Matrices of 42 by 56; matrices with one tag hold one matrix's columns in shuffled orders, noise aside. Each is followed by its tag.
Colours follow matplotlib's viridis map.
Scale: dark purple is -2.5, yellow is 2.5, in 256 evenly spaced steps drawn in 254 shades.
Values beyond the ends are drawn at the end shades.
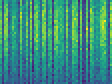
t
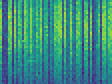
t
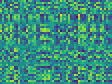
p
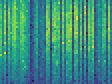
t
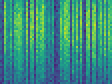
t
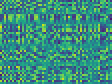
p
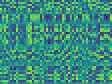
p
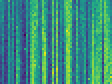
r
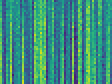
r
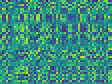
p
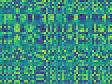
p
